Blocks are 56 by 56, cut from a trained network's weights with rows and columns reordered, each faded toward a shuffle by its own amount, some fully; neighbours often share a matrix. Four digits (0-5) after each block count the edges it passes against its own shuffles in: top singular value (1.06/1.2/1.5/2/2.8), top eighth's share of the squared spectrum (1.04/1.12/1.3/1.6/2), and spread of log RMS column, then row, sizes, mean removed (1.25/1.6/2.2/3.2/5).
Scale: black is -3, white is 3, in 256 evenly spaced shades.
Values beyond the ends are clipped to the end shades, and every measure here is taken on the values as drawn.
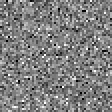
0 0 0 0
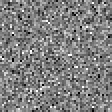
0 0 0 0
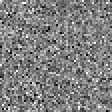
0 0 0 0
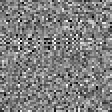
4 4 2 2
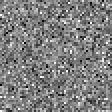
0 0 0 0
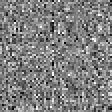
3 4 2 1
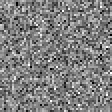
2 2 0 0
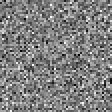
2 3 1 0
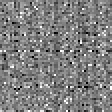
2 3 0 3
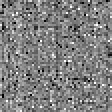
2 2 0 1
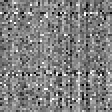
3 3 1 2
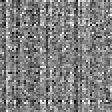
4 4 1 3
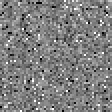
0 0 0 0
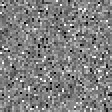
0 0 0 0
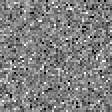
0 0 0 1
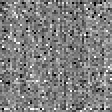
2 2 0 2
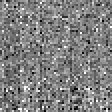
2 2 0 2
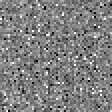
0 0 0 0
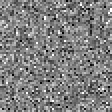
1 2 0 0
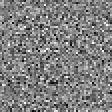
3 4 2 2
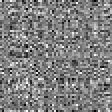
4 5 3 2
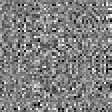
4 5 2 3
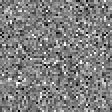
3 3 2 1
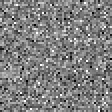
1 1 0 0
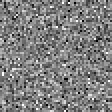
1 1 0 0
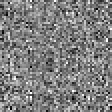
3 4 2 1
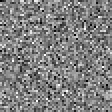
1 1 1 0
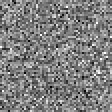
2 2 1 0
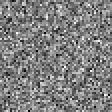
2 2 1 0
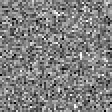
2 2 0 0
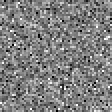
1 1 0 0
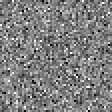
1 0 0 0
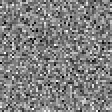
2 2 0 0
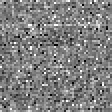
2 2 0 0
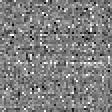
3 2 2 1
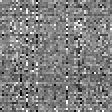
3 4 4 0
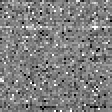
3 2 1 0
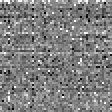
3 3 2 1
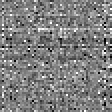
3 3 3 0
